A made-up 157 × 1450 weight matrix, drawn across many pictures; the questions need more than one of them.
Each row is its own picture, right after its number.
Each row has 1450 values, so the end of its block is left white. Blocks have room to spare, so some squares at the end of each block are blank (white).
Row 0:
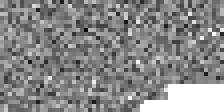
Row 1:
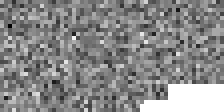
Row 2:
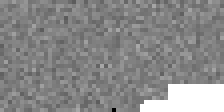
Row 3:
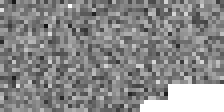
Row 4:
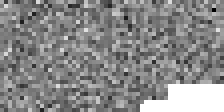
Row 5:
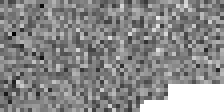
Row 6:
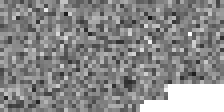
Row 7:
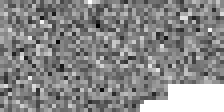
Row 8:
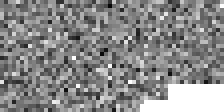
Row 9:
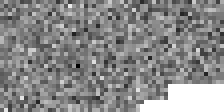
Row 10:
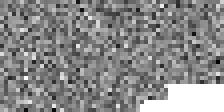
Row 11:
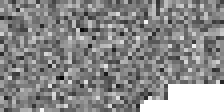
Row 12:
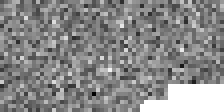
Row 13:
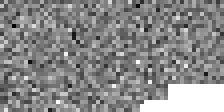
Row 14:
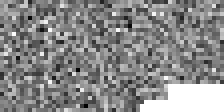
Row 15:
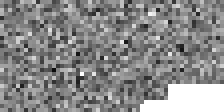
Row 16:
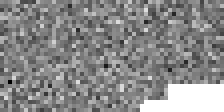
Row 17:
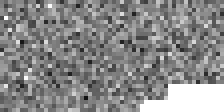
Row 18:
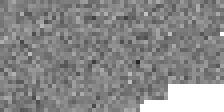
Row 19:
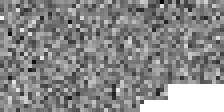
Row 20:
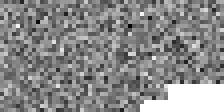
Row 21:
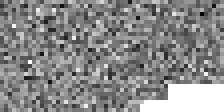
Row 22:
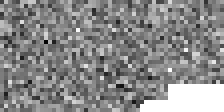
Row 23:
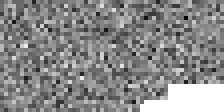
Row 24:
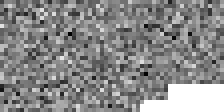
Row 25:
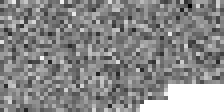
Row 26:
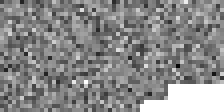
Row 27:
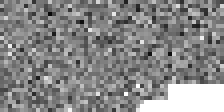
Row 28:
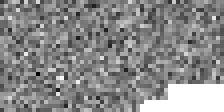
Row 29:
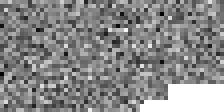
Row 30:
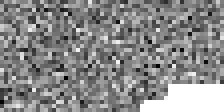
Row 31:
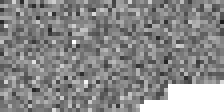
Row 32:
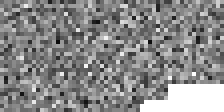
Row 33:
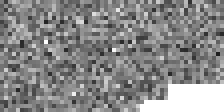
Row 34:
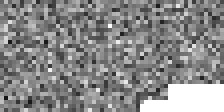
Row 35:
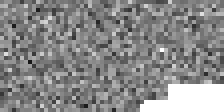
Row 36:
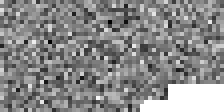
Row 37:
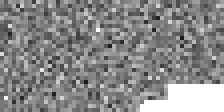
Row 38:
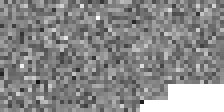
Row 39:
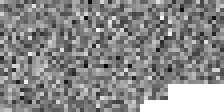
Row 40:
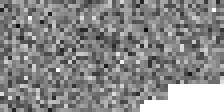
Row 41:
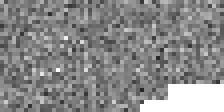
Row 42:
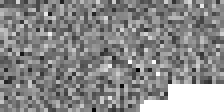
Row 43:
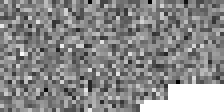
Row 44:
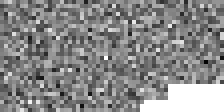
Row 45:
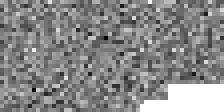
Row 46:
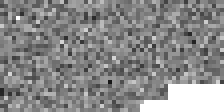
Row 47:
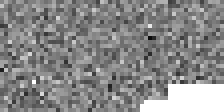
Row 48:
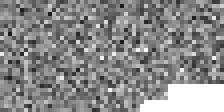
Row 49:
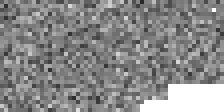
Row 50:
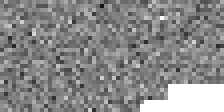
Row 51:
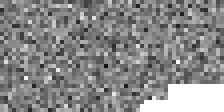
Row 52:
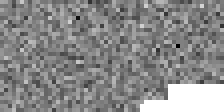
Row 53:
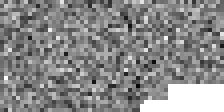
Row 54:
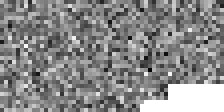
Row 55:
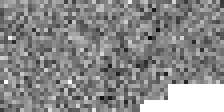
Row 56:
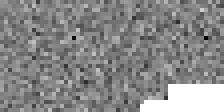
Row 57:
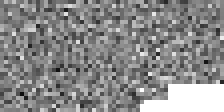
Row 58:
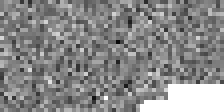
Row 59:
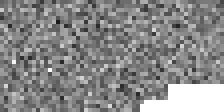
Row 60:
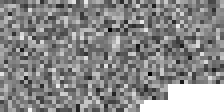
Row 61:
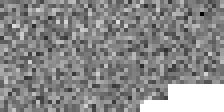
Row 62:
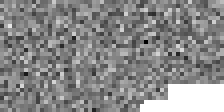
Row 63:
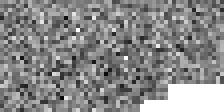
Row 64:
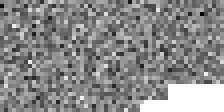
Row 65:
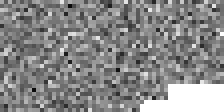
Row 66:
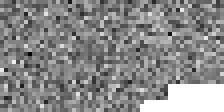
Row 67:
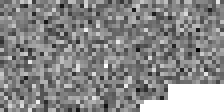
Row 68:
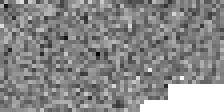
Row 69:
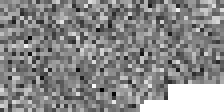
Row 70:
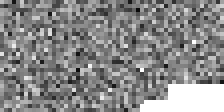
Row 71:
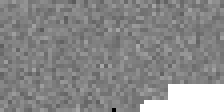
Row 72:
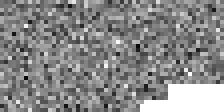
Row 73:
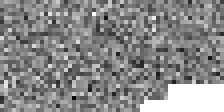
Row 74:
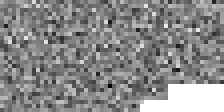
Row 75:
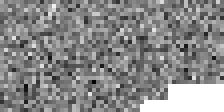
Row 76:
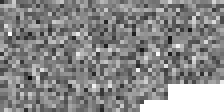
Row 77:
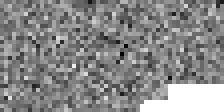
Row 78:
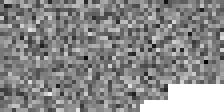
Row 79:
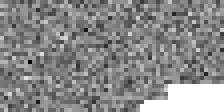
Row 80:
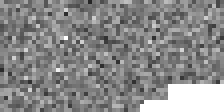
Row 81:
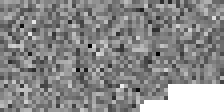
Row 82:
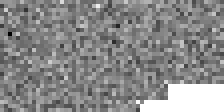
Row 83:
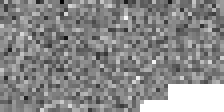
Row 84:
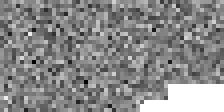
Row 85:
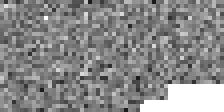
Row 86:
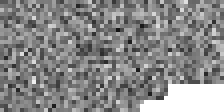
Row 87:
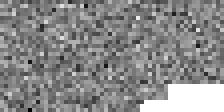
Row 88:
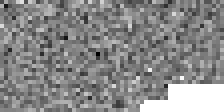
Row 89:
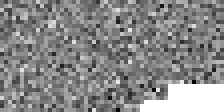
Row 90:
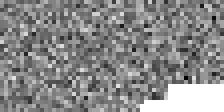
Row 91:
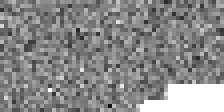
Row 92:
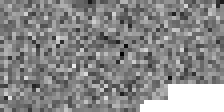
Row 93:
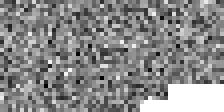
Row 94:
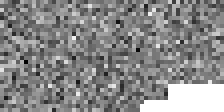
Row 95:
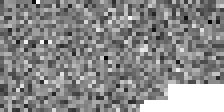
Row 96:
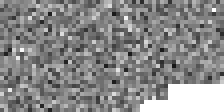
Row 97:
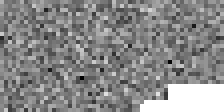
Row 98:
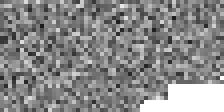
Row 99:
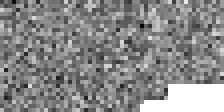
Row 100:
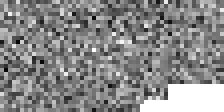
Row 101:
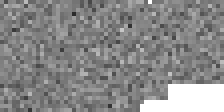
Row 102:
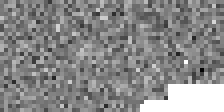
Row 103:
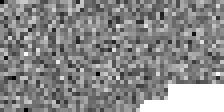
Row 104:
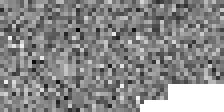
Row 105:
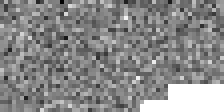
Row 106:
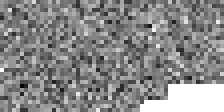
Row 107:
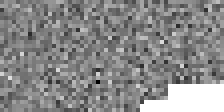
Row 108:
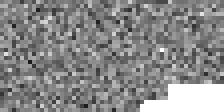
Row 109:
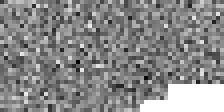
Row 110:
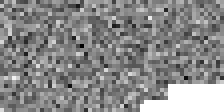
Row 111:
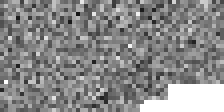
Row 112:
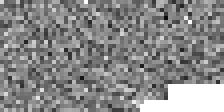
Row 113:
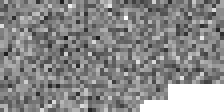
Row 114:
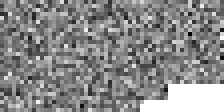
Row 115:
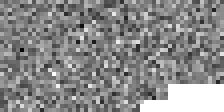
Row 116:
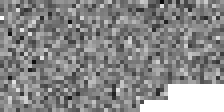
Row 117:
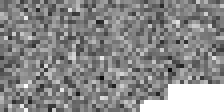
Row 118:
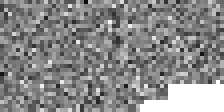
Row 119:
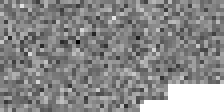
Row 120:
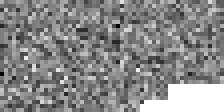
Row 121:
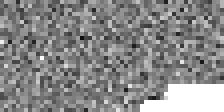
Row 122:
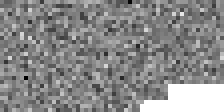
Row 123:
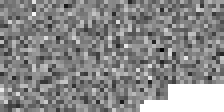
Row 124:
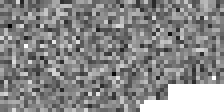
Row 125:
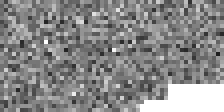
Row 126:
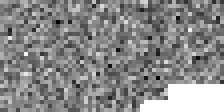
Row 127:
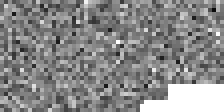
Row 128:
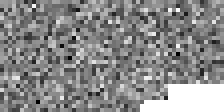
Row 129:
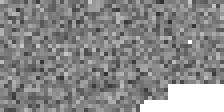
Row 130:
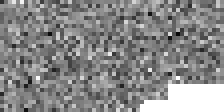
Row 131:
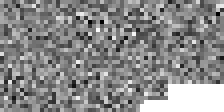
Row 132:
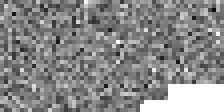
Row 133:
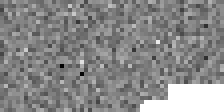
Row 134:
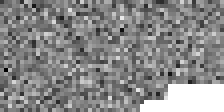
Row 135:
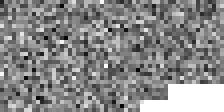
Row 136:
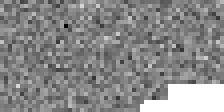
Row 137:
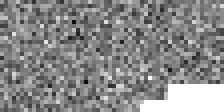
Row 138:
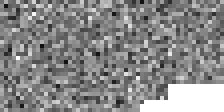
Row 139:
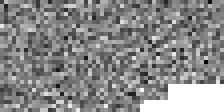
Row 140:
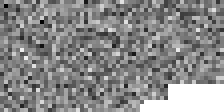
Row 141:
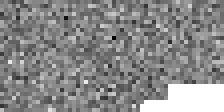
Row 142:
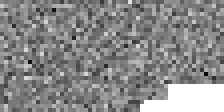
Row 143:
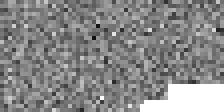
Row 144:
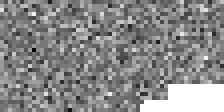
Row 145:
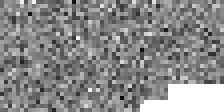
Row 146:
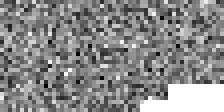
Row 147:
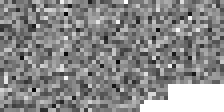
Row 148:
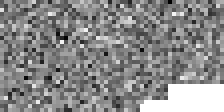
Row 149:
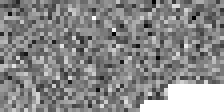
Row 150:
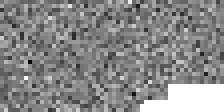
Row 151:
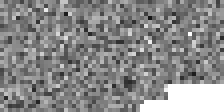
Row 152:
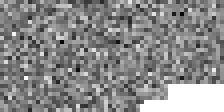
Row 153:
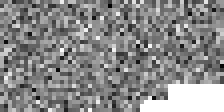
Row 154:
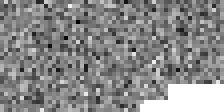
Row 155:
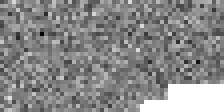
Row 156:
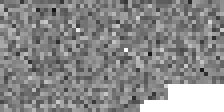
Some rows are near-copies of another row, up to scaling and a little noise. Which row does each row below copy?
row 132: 127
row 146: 93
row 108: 35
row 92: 77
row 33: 125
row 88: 68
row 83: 105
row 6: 151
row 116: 19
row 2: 71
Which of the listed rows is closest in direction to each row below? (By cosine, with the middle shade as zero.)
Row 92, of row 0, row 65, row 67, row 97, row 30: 65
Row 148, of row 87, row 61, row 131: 61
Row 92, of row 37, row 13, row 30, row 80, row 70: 80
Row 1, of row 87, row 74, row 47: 87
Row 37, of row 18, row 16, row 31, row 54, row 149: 16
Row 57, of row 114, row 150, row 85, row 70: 150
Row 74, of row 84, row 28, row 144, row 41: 84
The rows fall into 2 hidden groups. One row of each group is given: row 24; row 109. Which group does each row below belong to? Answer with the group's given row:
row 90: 109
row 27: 24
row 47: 109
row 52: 109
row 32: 24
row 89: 109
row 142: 24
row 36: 109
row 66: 109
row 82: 24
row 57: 24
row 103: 109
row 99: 109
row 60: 24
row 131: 109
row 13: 24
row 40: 24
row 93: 109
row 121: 109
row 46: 24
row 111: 109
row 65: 24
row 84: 109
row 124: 109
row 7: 24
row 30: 24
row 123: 24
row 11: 109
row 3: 109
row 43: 109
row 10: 109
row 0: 24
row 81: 109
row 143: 109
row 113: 24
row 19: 109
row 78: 24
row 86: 109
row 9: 24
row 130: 109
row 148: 24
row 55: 109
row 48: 109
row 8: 109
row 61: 24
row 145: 109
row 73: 109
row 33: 109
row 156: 24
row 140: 24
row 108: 24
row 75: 109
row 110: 109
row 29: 24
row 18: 109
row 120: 24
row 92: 24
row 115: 24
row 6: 24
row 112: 109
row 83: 24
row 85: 24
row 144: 24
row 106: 109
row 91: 109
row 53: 24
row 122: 24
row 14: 24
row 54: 109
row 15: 109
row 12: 109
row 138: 24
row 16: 109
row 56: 109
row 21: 24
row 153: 24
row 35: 24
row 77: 24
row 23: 109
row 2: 24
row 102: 109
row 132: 24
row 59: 109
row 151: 24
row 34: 109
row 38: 24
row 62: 109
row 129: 109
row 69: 109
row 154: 24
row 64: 24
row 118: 24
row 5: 109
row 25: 109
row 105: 24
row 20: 24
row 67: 24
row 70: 109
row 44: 24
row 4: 24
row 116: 109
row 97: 109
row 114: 24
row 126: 109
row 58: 24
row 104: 109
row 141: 109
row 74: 109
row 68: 24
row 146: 109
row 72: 24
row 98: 109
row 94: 109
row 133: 24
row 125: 109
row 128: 109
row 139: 24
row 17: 109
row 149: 109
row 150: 24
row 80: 24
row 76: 109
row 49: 24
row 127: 24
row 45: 24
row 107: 109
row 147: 24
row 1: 109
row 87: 24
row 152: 24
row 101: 24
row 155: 109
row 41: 24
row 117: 109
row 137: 109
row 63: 109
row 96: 24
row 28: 109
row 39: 109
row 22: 109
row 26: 109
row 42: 109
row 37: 109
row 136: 24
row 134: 109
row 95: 109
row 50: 109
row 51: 24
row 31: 109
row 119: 109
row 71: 24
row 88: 24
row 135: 24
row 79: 24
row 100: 109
